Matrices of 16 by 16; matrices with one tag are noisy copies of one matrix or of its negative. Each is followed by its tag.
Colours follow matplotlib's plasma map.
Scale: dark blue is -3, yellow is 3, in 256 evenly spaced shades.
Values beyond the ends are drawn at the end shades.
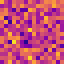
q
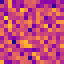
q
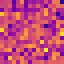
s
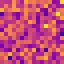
s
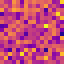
s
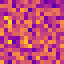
q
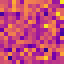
s
